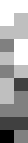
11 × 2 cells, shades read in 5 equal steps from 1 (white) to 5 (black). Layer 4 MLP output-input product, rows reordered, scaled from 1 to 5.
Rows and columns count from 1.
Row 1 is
1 1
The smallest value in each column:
1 1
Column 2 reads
1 2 2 1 1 2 4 3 3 4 3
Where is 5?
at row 11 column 1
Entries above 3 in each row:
0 0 0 0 0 0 1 0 0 2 1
